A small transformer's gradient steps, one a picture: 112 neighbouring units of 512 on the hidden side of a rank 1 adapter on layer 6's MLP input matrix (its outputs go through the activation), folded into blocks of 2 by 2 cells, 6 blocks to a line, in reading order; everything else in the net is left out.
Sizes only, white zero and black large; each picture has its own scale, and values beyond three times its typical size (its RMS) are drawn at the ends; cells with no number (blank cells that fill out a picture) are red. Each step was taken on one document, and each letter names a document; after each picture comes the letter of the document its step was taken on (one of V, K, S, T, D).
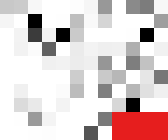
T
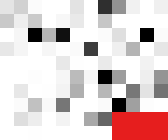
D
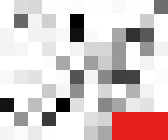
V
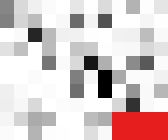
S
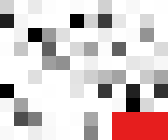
T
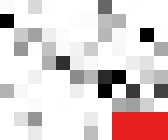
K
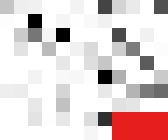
D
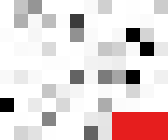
V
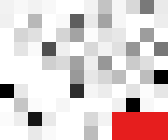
T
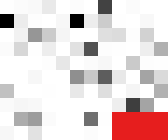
K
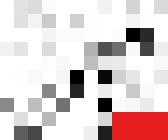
V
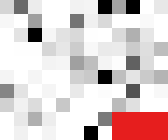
S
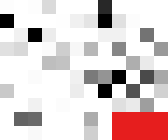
K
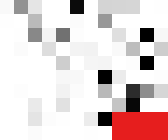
D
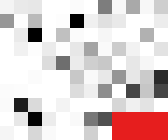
T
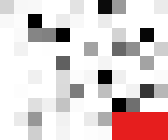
D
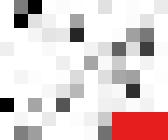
V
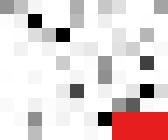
D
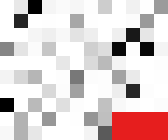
V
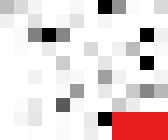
D
